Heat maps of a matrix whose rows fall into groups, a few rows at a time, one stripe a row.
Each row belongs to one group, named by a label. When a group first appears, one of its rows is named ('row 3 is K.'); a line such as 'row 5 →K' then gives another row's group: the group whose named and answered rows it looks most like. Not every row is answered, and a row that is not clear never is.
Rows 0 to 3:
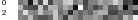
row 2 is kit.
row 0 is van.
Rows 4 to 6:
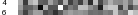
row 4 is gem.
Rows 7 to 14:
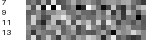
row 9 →kit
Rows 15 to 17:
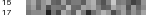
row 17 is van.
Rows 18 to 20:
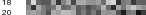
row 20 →kit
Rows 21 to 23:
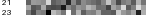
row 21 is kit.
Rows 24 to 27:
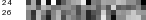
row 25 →kit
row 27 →gem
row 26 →gem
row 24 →van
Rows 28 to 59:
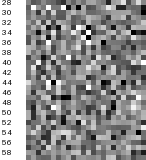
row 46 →gem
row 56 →van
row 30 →van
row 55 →gem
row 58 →van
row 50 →gem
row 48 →gem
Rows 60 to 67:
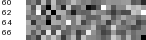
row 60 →van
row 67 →van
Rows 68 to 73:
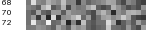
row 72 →kit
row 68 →kit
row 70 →gem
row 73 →kit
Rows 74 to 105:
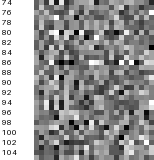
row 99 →kit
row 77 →kit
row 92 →gem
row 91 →kit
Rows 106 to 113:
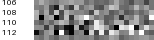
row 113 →gem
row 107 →gem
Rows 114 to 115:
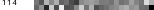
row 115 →van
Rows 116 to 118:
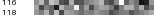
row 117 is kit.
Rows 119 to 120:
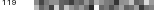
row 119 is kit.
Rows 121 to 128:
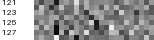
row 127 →van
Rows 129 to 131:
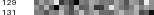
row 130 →gem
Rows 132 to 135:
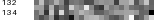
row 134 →van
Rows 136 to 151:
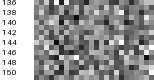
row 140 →kit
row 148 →gem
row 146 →kit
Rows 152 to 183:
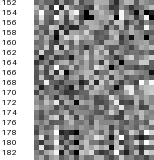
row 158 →van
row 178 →kit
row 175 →gem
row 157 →kit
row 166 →van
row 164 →gem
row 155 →kit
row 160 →gem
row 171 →gem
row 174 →gem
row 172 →kit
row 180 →kit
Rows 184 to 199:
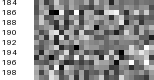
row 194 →gem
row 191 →van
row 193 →kit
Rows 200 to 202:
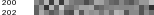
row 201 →van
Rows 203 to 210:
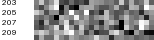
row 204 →kit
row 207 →gem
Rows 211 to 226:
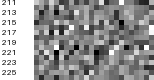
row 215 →gem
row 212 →van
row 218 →gem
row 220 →kit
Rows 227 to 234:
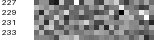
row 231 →van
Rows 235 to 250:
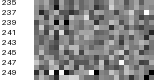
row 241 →van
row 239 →van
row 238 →van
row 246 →gem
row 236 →gem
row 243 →gem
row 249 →van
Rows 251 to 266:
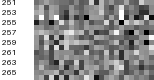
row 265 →kit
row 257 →kit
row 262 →gem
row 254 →kit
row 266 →van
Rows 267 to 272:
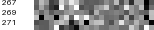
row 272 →kit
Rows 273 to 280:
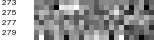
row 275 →kit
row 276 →kit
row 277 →gem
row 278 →kit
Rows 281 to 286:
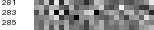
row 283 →van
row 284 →kit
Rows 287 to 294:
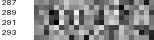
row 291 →gem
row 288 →gem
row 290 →gem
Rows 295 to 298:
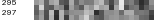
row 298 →van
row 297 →van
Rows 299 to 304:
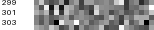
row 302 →gem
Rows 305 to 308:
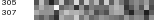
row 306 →kit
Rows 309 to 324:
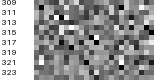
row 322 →gem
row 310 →gem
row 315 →van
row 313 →kit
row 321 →kit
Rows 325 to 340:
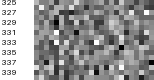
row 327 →kit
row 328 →van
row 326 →kit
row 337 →van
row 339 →van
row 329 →gem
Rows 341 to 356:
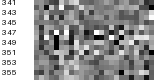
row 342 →van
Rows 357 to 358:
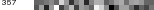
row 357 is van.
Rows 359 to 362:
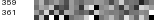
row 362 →van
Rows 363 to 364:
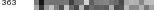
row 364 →gem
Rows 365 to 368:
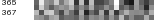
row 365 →kit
